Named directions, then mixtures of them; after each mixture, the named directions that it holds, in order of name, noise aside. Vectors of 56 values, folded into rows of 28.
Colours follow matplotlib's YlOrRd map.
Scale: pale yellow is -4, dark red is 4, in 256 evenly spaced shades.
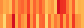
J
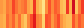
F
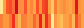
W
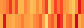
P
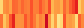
P, W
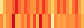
J, W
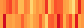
P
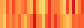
F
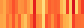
F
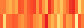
P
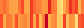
J, P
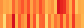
J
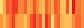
F, W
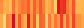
J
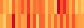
J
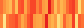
P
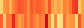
P, W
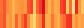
F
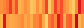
P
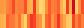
F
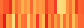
J
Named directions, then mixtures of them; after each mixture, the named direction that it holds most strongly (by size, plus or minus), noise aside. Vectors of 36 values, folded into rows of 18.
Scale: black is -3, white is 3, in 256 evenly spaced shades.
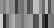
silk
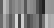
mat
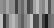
silk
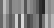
mat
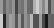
silk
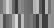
silk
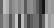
mat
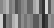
silk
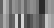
mat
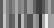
mat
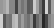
silk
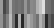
mat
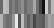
mat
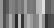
mat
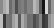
silk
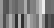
mat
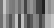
mat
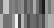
mat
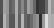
mat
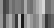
mat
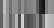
mat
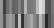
mat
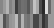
silk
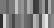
silk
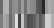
mat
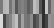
silk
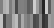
silk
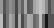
mat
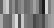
mat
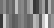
silk
